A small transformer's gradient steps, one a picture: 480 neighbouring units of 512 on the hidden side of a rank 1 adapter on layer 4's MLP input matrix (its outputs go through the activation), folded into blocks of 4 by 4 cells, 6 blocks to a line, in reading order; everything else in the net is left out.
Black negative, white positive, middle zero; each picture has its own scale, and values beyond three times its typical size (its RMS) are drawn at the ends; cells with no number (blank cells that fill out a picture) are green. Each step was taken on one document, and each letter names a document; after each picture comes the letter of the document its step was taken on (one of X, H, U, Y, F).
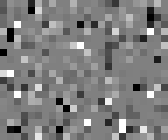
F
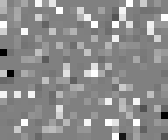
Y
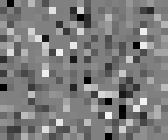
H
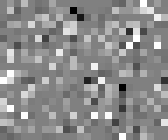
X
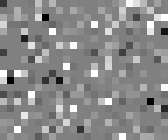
Y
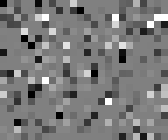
Y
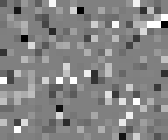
Y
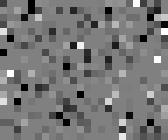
F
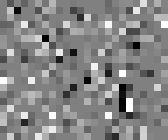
X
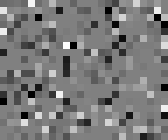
F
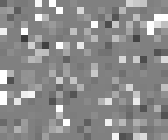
Y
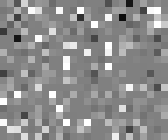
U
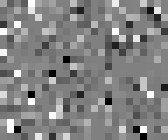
F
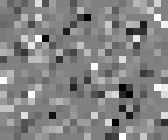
X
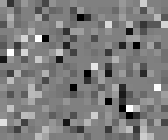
X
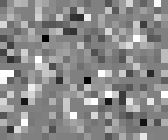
X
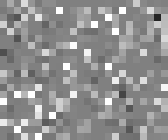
U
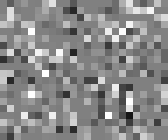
X
